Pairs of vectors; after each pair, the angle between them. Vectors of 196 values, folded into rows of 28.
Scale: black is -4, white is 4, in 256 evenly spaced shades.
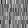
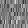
partly aligned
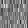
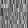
nearly parallel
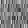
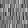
orthogonal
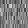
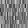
nearly opposite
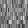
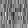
partly opposed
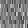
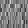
partly opposed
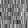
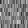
nearly opposite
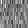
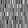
nearly opposite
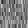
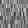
partly opposed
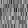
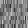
partly aligned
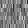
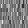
partly opposed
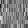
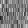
nearly opposite
